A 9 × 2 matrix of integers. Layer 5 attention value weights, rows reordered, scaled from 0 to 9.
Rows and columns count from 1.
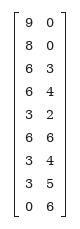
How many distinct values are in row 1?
2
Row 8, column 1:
3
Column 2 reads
0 0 3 4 2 6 4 5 6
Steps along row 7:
up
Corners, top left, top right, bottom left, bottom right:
9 0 0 6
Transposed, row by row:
9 8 6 6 3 6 3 3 0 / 0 0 3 4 2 6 4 5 6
